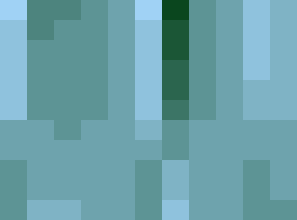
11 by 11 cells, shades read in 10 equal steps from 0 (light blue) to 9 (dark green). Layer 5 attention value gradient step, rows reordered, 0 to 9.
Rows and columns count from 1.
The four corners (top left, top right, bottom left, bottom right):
0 2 4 4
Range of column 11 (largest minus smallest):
2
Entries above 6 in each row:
1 1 1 1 1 0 0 0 0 0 0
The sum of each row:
36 36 35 34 35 34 34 34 35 35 33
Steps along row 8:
same same same same same up down same same same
